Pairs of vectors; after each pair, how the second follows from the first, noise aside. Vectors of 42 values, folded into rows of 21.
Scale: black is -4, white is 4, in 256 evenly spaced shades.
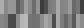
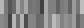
sign-scrambled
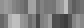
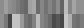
sign-scrambled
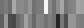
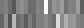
sign-scrambled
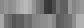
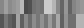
sign-scrambled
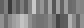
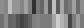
negated
